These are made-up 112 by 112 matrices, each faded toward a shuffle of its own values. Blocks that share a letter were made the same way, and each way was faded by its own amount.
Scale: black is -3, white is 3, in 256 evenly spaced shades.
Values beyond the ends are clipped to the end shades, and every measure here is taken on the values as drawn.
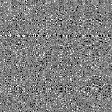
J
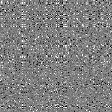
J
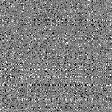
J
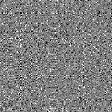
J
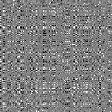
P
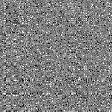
J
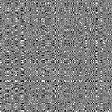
P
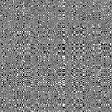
P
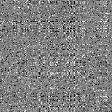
J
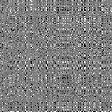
P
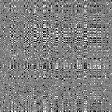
P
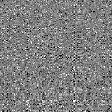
J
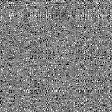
J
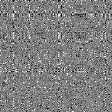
J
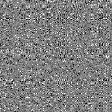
J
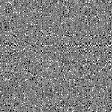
J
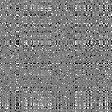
P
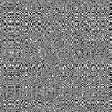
P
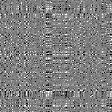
P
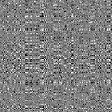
P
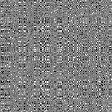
P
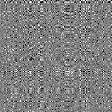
P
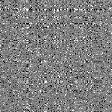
J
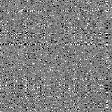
J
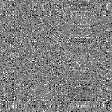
J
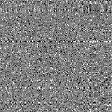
J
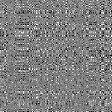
P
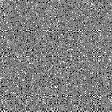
J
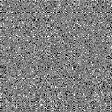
J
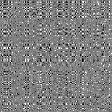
P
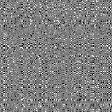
P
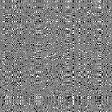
P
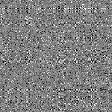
J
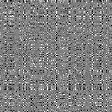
P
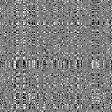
P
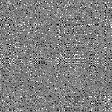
J
